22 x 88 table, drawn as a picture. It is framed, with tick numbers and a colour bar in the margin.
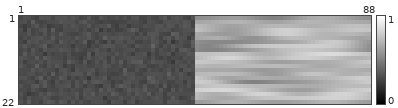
It is made of 1 by 2 panels. Panel 1,1: low, fine-grained, faint in contrast. Panel 1,2: high, streaked across.
